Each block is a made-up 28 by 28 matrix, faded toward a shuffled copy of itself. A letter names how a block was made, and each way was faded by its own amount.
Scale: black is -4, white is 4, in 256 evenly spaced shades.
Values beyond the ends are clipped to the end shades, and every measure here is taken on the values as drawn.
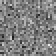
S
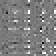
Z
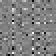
Z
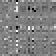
Z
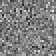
S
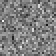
S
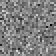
S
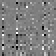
Z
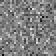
S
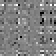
Z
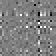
Z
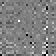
Z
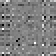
Z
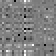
Z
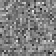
S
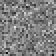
S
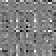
Z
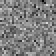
S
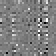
Z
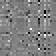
Z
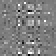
Z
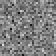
S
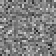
S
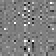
Z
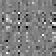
Z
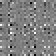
Z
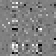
Z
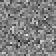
S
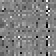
Z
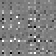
Z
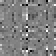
Z
